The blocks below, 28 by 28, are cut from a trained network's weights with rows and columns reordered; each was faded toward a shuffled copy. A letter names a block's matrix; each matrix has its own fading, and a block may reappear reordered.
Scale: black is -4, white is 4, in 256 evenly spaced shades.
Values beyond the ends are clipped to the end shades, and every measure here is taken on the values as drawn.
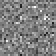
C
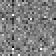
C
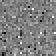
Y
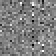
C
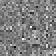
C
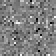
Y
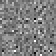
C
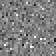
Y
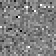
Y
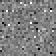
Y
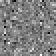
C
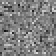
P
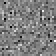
P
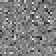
P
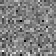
C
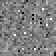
Y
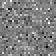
P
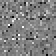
P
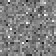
Y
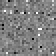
Y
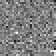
C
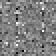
C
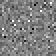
Y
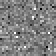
Y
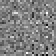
C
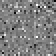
P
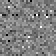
Y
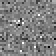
Y
